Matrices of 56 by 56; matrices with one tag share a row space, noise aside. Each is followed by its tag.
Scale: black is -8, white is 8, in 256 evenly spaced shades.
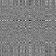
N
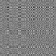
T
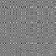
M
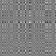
N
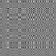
T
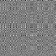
M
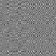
T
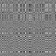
N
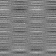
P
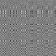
M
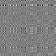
M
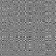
N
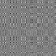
M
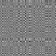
N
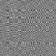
T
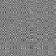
M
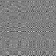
T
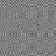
M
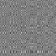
M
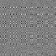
M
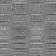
P
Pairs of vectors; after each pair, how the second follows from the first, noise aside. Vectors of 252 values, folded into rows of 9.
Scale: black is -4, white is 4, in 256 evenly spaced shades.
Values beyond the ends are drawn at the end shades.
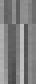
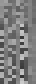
sign-scrambled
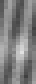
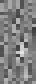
sign-scrambled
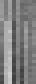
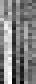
scaled up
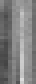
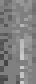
partly zeroed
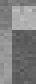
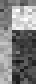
scaled up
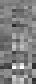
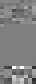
partly zeroed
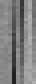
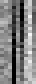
scaled up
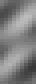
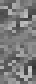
sign-scrambled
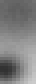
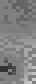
partly zeroed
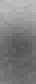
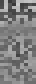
sign-scrambled
